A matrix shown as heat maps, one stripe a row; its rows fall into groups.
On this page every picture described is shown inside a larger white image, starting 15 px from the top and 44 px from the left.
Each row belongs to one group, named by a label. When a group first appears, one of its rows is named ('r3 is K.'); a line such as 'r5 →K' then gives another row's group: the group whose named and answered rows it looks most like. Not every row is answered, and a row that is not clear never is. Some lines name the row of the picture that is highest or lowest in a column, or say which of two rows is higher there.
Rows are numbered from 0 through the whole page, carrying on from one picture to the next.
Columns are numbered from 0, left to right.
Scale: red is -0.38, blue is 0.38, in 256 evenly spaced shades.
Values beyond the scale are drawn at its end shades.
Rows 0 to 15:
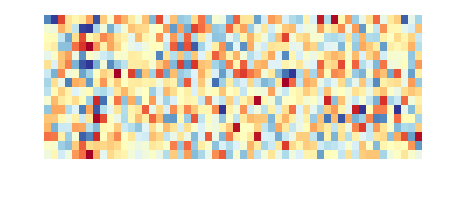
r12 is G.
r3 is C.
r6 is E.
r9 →E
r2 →C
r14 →C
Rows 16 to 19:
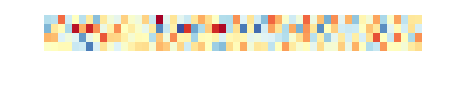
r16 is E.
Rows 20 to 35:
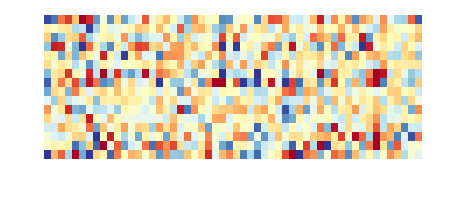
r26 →E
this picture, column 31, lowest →24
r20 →E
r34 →E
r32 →E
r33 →G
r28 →C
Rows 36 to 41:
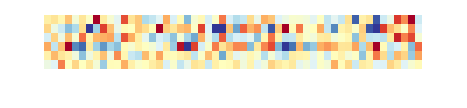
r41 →E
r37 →C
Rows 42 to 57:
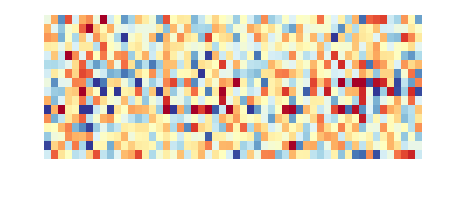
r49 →G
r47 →G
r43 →C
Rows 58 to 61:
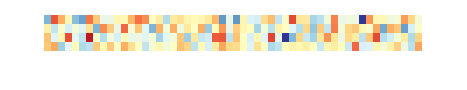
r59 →E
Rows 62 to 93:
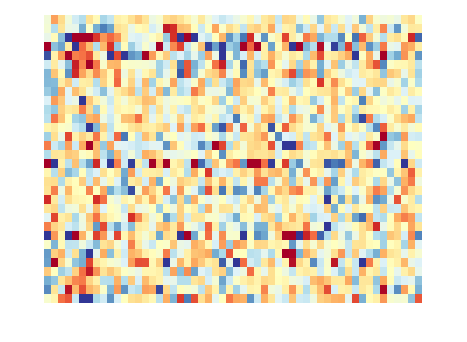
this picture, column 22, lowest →74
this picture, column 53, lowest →93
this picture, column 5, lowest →64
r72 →E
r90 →C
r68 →C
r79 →E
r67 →C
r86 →C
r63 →G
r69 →E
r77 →E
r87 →E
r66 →E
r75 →E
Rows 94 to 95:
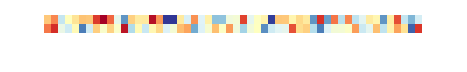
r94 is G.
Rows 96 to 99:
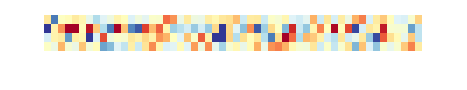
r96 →G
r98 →C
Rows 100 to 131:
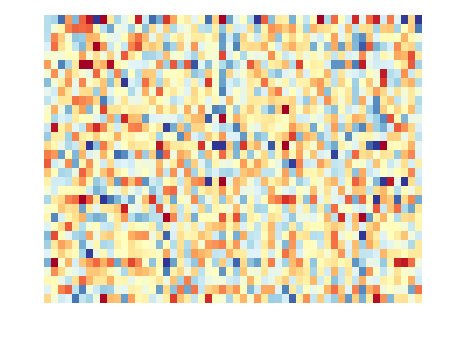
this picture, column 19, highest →113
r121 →E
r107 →E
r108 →E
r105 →C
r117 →C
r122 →G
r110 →C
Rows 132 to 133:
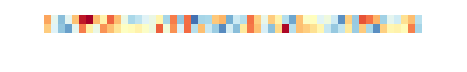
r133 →C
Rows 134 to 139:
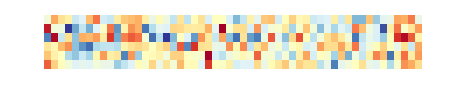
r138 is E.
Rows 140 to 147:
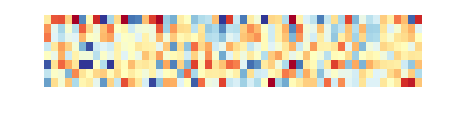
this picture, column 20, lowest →146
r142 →C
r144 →E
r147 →G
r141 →C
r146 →C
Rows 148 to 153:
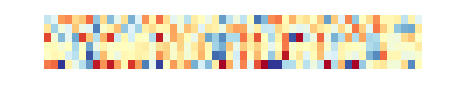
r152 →C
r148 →E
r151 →C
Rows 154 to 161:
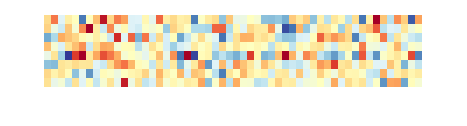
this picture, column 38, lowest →158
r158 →C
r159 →E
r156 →E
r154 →E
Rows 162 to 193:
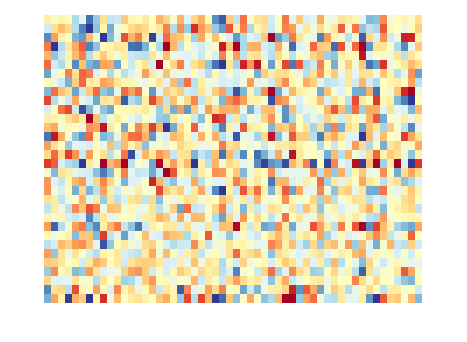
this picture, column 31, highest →178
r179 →G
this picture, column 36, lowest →167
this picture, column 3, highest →193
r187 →E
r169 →C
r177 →E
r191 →G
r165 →G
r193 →C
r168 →E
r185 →G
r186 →E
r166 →G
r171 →G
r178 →E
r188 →G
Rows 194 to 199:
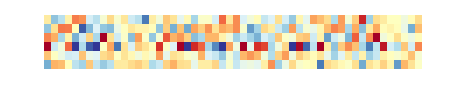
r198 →C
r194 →G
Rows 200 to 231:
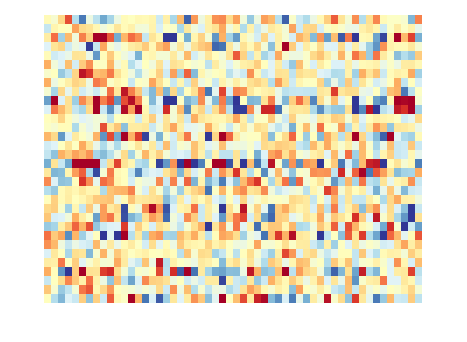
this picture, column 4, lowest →216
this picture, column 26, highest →216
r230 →C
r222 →G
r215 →E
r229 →E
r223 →E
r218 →C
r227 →E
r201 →C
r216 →C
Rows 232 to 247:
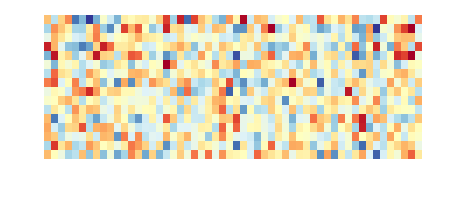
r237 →G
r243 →G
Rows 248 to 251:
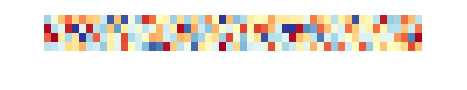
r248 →E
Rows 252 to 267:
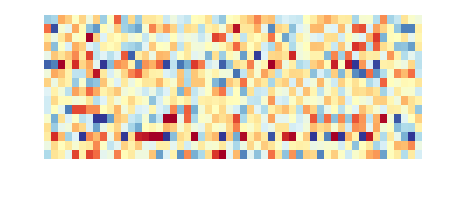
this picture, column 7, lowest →258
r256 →E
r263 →G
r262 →C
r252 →E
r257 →E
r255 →G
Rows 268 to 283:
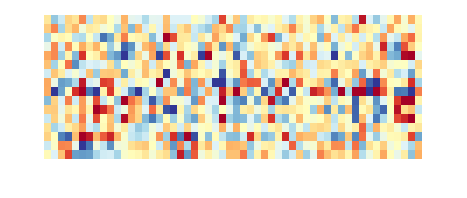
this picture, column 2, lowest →282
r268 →G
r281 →C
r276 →G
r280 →G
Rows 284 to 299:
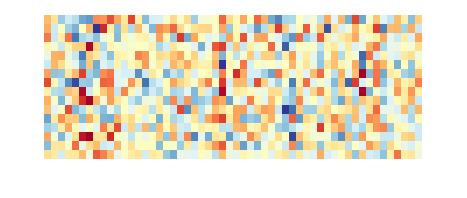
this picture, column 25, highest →289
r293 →C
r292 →G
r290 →G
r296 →E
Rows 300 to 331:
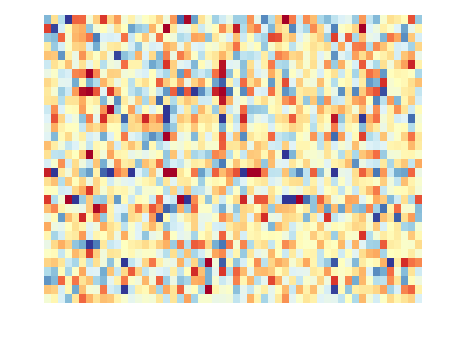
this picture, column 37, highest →320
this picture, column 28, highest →317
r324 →G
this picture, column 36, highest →317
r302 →E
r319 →C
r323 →G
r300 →C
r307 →C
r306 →C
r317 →G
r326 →C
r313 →G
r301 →G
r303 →G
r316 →E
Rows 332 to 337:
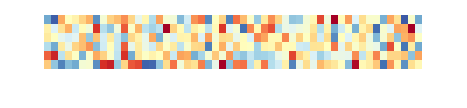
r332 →E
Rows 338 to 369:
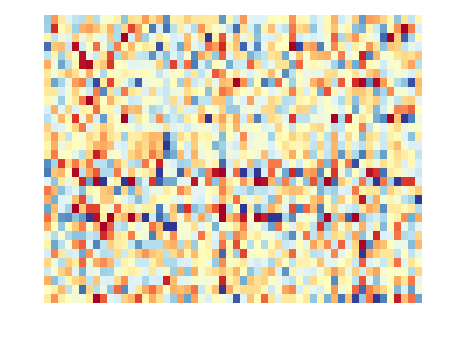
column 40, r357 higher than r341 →Yes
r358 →G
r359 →C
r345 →G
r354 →E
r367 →G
